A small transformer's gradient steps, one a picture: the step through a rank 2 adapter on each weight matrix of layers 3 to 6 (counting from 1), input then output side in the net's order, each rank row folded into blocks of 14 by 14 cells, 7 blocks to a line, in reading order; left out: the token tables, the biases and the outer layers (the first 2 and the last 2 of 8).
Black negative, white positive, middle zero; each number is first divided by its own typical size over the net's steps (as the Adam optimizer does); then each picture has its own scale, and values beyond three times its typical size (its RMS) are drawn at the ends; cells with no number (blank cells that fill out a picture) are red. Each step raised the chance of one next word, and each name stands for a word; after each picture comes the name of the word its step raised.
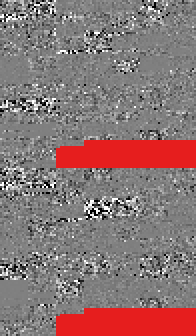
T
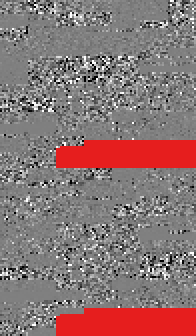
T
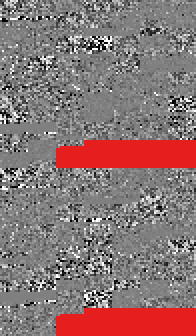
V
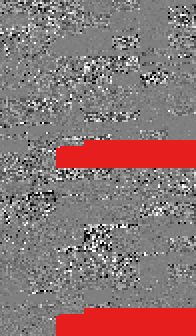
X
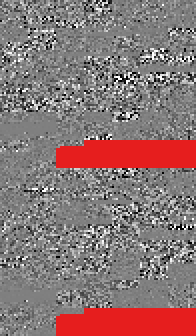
V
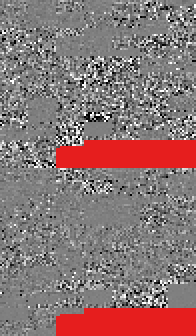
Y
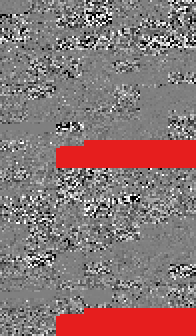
V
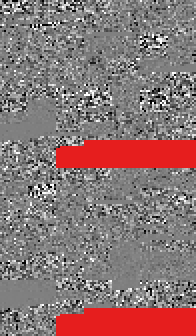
Y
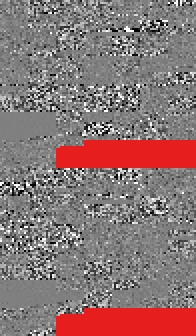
V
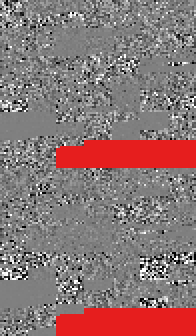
T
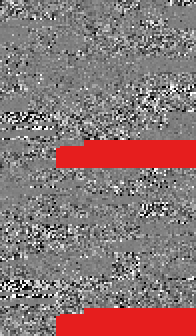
Y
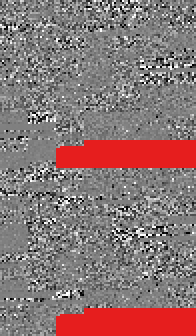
V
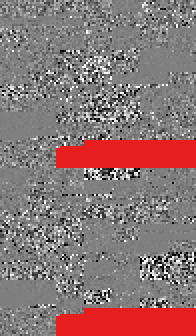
T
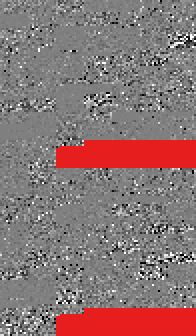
T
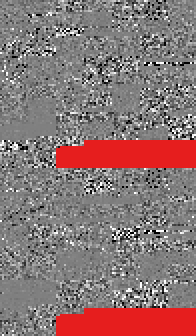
Y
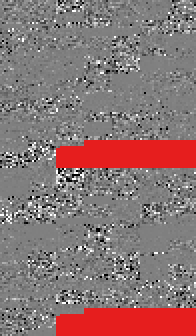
X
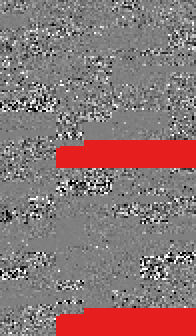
T
